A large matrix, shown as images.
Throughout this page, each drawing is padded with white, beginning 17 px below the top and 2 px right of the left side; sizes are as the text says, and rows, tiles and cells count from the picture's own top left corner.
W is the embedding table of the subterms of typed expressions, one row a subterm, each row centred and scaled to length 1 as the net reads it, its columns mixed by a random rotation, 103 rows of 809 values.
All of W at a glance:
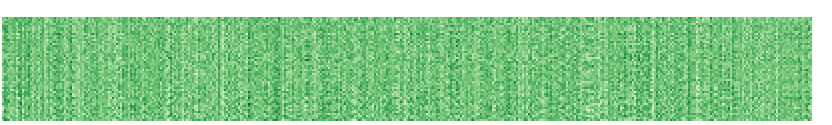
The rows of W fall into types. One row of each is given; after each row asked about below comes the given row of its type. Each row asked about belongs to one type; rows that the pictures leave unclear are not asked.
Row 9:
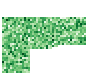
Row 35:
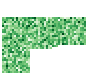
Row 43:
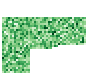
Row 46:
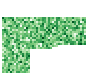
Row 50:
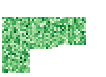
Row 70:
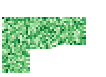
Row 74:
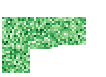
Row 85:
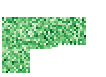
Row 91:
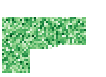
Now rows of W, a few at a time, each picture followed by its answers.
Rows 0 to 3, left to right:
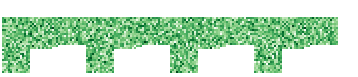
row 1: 70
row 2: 35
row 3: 46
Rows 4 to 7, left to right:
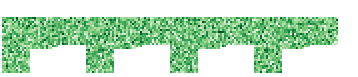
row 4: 35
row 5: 91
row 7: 74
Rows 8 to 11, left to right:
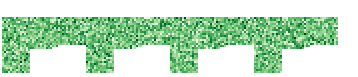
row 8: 50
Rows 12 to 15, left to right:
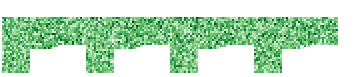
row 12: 46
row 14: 35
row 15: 91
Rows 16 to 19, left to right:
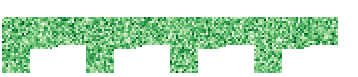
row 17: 50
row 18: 74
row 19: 46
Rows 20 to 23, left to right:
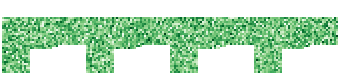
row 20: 50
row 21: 70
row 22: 35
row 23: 85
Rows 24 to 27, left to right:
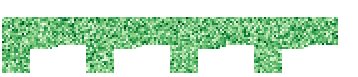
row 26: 85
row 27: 70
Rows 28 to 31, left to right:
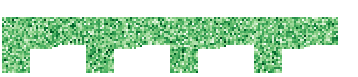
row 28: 85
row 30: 74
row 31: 9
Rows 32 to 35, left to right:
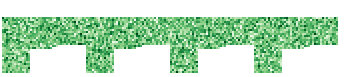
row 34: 74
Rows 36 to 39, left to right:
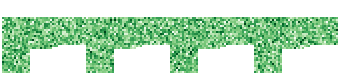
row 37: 91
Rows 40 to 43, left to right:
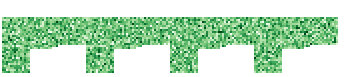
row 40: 74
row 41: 74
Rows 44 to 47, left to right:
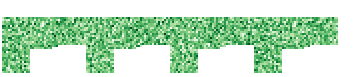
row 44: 50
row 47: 50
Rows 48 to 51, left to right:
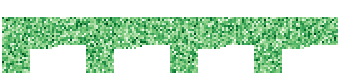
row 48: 9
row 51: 91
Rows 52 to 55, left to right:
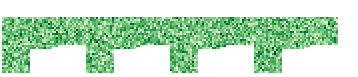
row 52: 91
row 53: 70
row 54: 43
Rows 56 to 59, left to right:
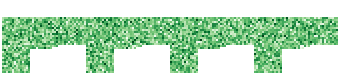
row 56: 91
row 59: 91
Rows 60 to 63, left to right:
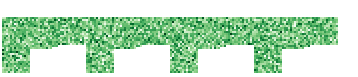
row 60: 43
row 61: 70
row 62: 35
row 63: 50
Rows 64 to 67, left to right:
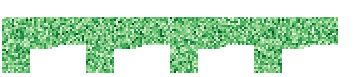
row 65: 85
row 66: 85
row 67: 91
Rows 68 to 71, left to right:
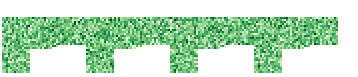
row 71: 35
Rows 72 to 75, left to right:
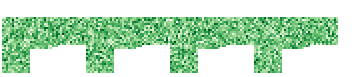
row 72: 91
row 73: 43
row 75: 85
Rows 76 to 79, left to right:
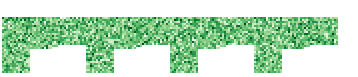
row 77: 70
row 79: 46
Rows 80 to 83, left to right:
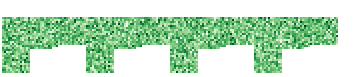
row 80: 50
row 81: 50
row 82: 35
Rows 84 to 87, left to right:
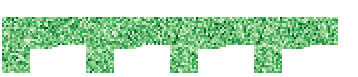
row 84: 43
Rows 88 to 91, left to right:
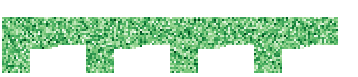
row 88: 35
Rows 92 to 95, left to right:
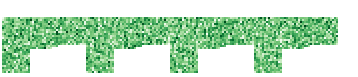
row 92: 91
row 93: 43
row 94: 74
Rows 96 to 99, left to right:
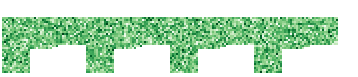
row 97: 50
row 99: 74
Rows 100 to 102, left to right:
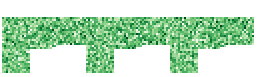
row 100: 70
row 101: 46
